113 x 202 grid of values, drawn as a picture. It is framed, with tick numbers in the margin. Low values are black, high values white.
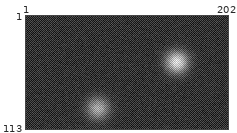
Average level on the scale: 20%. Bumps: two. Ninth with the highest average: middle right. Odd rows or columns: none.
